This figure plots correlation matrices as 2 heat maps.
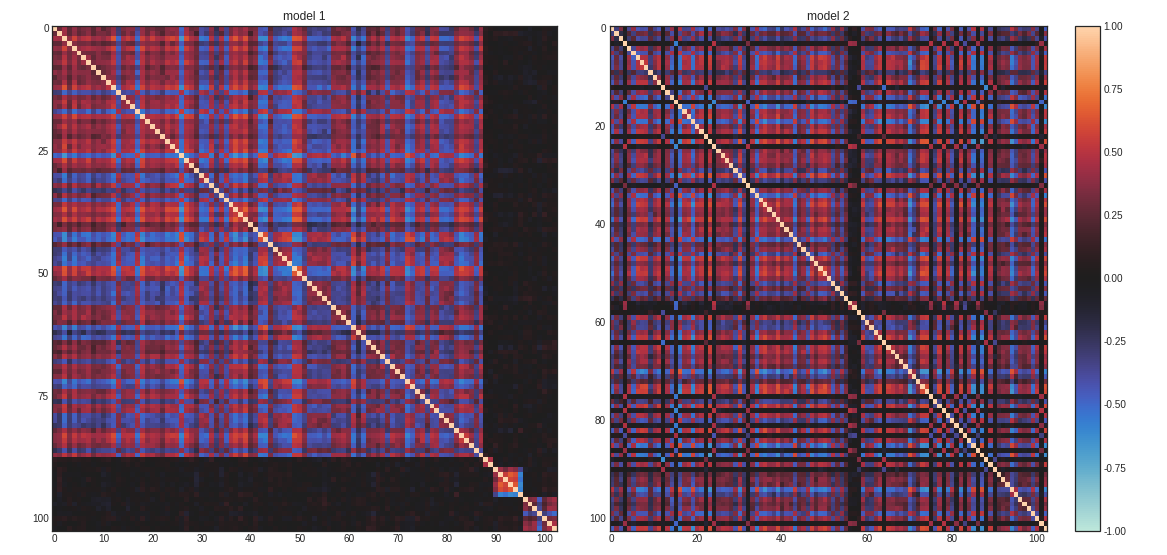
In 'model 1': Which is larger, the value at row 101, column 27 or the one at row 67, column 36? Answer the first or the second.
the second
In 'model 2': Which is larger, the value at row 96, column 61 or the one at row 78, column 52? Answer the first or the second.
the second
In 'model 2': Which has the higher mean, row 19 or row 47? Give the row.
47
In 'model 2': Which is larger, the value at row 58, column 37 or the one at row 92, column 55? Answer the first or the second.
the second
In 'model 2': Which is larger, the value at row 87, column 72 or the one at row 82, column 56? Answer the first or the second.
the second
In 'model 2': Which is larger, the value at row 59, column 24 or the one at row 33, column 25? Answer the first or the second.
the second
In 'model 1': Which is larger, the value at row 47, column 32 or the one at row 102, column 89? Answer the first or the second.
the second
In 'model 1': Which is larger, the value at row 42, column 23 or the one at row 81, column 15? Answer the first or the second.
the second
